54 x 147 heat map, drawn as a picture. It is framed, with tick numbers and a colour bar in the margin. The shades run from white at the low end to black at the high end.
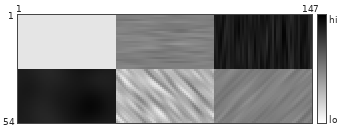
The table splits into 2 rows of 3 panels. Panel 1,1: very low, flat. Panel 1,2: middling, streaked across, faint in contrast. Panel 1,3: very high, streaked downward, faint in contrast. Panel 2,1: very high, smooth, faint in contrast. Panel 2,2: low, slanting down to the right. Panel 2,3: middling, slanting up to the right, faint in contrast.
